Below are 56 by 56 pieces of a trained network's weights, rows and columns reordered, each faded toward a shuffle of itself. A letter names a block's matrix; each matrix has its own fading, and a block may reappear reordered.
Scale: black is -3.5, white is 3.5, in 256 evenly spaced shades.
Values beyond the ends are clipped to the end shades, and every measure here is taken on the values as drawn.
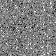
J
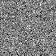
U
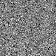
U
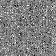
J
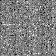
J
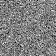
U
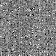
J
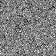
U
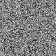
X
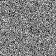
X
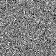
U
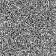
X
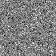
U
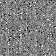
J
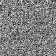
X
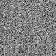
X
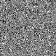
U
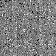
J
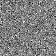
U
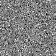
U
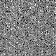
J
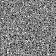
U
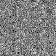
X
